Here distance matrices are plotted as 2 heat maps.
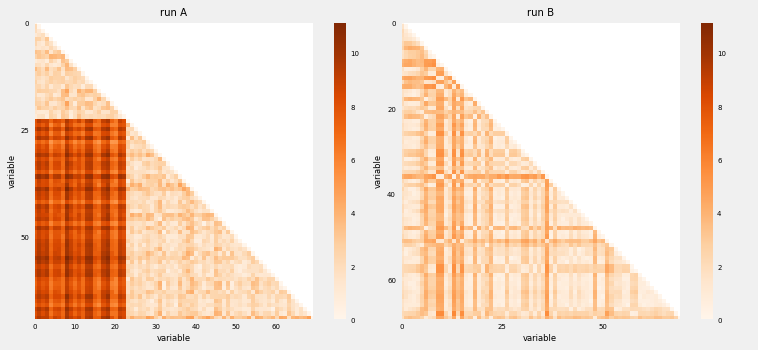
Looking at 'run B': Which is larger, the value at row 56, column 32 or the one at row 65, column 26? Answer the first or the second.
the second
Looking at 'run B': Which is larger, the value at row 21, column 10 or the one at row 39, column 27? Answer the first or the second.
the first
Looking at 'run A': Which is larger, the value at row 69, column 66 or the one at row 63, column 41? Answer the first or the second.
the first
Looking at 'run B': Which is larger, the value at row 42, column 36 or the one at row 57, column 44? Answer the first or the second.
the first
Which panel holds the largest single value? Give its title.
run A
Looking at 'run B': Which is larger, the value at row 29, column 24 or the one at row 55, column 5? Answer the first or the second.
the second
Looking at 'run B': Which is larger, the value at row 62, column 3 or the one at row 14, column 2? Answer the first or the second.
the second
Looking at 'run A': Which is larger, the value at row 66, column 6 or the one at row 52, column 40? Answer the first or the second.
the first
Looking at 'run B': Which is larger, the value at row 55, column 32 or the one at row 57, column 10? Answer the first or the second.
the second
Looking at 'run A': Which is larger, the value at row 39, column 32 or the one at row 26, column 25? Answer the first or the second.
the first
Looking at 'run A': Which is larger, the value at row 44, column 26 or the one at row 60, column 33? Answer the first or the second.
the second
